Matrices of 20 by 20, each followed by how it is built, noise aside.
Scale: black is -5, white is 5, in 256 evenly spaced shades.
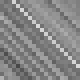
Toeplitz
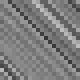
Toeplitz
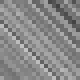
Toeplitz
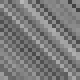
Toeplitz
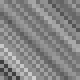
Toeplitz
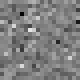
noise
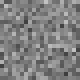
noise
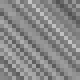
Toeplitz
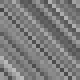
Toeplitz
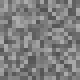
noise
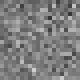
noise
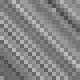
Toeplitz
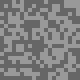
noise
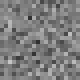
noise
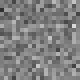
noise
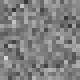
noise
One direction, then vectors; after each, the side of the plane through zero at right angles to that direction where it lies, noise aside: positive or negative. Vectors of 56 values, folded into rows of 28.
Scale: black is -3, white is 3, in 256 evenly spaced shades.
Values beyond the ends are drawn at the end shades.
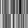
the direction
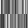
negative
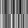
positive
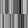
positive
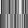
negative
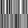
negative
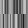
positive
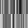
positive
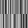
positive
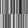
positive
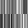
negative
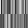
negative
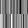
positive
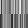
negative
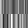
positive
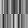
positive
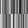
positive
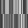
negative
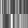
positive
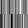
negative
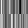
positive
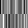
positive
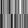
negative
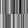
positive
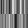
negative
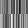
positive
